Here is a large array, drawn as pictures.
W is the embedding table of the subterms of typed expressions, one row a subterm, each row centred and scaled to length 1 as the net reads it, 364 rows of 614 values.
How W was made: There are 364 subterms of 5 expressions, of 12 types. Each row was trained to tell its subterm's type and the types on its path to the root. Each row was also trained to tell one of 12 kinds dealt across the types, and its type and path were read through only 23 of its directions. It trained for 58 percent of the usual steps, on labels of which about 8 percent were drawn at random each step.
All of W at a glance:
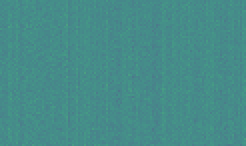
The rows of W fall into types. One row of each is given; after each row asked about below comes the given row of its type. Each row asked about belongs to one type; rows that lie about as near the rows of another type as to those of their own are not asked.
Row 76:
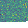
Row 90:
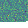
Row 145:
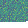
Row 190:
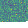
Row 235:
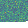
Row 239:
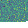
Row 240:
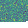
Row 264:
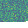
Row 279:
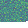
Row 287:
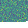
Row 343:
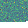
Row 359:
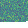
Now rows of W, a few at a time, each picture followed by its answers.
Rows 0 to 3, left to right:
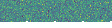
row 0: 76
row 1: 287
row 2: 264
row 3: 235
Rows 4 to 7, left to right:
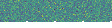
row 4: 279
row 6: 287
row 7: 76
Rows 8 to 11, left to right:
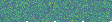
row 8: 279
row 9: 343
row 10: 190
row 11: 279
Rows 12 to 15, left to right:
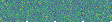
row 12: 239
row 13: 190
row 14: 76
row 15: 76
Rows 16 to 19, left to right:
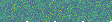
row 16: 264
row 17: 343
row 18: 76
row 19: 235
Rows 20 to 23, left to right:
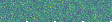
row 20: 235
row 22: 145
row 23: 235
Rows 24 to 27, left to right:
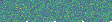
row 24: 235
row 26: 235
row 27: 145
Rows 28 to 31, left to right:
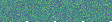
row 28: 264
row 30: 145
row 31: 279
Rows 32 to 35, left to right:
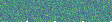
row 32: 343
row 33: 359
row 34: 90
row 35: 240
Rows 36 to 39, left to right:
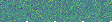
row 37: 240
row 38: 279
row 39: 76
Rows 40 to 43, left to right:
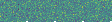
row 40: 239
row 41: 264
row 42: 343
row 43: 76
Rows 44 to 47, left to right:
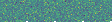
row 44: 145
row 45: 264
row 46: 264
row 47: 264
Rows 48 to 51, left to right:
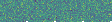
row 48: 343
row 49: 239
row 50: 359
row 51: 287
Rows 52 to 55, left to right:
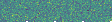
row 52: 76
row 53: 359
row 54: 145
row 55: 76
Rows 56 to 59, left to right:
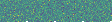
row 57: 240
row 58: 76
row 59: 287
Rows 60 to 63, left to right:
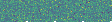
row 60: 190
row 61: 287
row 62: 240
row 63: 287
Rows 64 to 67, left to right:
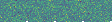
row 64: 359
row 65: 240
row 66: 240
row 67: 279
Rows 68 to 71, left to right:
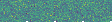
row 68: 240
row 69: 76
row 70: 240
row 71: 90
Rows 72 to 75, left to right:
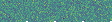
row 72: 264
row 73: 90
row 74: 145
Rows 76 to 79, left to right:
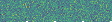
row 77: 359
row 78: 190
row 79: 190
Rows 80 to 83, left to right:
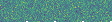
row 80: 279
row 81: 145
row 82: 240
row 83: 190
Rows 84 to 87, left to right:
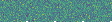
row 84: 239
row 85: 239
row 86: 239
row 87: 279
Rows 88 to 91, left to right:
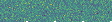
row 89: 264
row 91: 190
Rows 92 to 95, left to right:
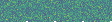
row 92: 76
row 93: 359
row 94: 76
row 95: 264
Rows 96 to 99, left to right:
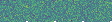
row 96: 240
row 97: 287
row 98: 90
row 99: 279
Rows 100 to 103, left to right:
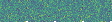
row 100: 279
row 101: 76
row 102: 287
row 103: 76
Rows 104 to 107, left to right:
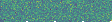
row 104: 359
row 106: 76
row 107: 76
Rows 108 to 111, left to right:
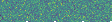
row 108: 239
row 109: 264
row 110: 240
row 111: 190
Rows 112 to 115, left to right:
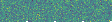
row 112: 239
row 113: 145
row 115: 90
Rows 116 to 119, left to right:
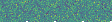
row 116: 190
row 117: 240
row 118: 240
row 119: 287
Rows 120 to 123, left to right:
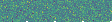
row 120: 235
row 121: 76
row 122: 343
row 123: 235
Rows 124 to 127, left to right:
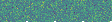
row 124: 145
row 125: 287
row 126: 279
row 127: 279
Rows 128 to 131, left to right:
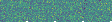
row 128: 279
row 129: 145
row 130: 279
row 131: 359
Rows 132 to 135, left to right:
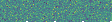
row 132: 264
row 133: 76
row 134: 145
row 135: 76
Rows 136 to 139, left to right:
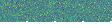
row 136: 239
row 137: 239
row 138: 240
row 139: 343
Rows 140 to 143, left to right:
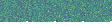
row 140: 145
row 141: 145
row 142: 359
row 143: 240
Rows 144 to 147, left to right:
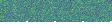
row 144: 287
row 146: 145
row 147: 190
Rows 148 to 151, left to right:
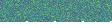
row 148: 279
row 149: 287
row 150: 264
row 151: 264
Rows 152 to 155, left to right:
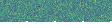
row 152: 145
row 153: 90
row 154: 287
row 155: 359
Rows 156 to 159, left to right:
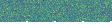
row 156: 239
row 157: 90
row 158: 264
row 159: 240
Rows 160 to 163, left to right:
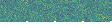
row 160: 240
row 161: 76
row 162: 235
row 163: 279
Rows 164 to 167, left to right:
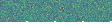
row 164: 145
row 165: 343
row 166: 239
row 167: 264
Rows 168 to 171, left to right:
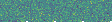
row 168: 145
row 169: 90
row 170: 235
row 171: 190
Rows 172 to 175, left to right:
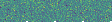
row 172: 343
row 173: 264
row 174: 264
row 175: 264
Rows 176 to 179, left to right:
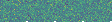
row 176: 287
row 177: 145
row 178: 239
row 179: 235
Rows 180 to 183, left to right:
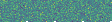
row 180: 239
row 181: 343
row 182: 264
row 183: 76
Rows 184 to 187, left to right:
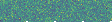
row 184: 264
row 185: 90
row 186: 240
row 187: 343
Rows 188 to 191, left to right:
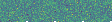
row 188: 240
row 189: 279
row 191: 359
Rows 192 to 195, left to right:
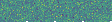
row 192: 287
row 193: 145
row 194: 190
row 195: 359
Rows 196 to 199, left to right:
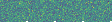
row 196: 279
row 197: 76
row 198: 76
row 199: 190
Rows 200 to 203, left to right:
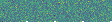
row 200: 264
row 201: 190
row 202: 90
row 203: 279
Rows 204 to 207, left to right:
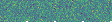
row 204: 359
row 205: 190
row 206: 240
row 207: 343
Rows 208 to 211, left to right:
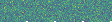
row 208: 90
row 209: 145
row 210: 145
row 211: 359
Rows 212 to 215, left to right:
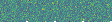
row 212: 76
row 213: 239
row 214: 264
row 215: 145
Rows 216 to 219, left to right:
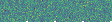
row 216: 90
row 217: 239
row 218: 264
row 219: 343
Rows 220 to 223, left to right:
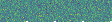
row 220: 279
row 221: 190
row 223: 239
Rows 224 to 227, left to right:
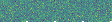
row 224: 264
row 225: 279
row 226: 90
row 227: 359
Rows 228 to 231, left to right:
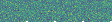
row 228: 287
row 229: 145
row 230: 343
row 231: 279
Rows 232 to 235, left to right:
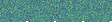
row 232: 190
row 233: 240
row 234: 76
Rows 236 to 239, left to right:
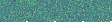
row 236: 235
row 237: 264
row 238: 240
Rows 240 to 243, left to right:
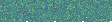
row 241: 279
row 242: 235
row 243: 76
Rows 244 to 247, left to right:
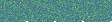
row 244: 287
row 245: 235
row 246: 239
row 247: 239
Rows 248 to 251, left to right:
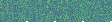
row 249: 90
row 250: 235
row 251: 343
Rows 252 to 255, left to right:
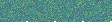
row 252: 240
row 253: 343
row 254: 239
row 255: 145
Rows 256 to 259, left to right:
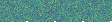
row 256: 240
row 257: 287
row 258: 359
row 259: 279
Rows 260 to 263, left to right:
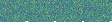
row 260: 279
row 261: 90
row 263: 359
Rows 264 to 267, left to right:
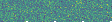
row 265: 190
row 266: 240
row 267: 235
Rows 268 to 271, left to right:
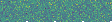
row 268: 240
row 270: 145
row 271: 279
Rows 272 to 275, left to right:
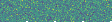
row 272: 240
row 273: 239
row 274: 239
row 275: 343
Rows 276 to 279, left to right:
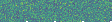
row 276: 264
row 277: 76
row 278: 359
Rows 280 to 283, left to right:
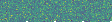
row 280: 343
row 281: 76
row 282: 287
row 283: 239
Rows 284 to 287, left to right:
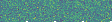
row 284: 359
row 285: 264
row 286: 279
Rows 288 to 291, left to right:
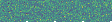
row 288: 343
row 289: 190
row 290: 287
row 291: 279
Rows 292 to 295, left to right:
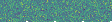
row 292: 359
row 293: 239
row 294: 190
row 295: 287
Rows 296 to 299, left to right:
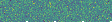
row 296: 264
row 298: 239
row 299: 264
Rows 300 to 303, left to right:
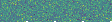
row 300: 287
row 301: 239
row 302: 359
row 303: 190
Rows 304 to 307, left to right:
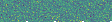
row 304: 90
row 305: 90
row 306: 287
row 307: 190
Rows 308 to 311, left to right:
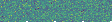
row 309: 279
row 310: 76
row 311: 287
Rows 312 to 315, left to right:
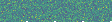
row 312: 240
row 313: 235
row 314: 190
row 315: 239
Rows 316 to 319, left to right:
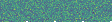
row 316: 359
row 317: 264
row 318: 235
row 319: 359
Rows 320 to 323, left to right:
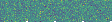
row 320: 359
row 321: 240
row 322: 235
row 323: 240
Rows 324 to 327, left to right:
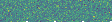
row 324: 145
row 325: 264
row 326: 240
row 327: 235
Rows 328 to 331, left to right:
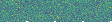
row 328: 76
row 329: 343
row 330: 145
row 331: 264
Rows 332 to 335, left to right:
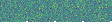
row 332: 359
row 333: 343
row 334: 145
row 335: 279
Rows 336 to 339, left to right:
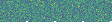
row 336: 190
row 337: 145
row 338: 190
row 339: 76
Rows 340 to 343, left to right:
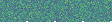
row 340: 240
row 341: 240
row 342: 359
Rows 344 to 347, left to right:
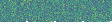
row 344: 76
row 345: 145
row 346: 264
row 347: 235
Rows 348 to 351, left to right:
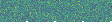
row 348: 190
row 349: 279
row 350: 235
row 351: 190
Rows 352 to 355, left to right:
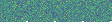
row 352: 287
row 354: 90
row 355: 359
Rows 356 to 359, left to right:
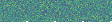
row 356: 90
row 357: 235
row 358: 240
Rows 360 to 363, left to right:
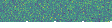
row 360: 264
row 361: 264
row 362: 279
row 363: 239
